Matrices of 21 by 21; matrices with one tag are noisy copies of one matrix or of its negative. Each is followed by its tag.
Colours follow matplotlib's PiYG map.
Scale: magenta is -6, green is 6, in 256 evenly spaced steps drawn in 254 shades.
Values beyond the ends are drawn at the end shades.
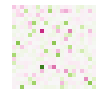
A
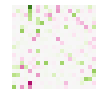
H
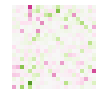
H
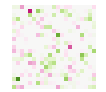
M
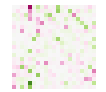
H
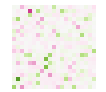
M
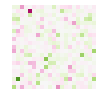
M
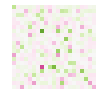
A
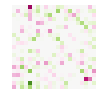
H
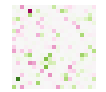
M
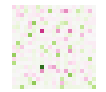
A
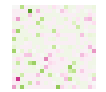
M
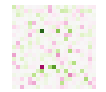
A
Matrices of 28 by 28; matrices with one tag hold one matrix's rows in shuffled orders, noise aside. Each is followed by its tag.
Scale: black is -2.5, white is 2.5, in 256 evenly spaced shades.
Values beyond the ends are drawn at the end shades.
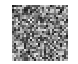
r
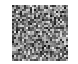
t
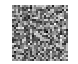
r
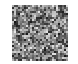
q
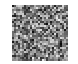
r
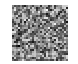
q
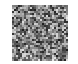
q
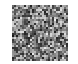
r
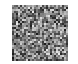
t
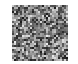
q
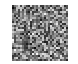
r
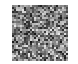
r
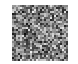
r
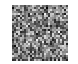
t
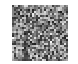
r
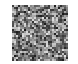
q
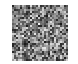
r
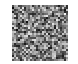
q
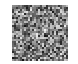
r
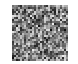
t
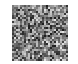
t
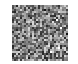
t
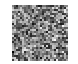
q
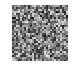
t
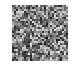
r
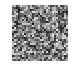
q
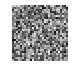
t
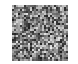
r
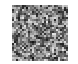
q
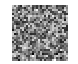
q
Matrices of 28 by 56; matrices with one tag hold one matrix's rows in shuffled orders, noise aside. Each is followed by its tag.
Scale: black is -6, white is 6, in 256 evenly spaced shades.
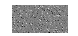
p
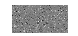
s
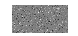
p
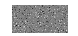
s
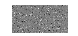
p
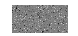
s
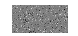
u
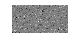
s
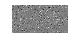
p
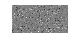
p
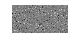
s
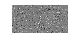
p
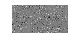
p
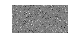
u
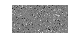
p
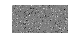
u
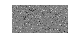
u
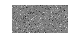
u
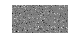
s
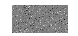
u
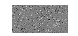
p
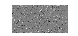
p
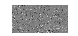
p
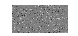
p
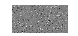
p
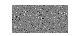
s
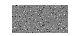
s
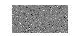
u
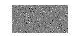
u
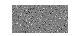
u
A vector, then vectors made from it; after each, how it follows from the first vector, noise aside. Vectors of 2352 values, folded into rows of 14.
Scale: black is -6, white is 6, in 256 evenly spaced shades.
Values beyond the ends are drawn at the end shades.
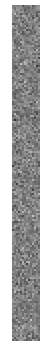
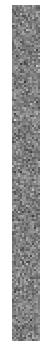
negated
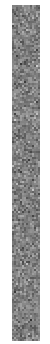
negated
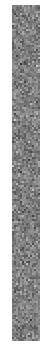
negated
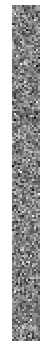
scaled up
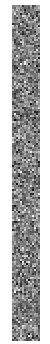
scaled up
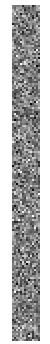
scaled up
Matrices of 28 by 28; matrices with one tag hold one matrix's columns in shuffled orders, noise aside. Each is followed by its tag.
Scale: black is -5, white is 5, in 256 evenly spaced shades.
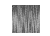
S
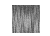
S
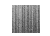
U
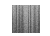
U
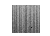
U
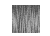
S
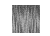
S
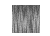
S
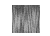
S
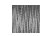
S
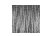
S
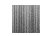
U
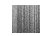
U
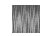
S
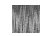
S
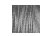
S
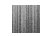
U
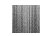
U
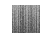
U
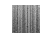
U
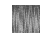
S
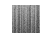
U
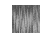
S
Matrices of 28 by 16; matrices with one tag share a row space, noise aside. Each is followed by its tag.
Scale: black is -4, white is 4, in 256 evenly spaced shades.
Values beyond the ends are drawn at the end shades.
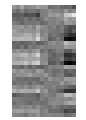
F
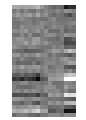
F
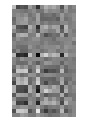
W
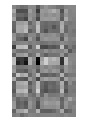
W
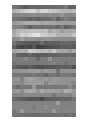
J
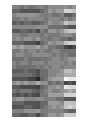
F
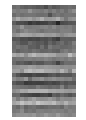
J
